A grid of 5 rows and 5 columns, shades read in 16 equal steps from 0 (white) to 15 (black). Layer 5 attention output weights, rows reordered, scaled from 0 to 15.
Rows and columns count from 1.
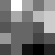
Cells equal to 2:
0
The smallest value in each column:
6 0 5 4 3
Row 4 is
6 9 9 11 10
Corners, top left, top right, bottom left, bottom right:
8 5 11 13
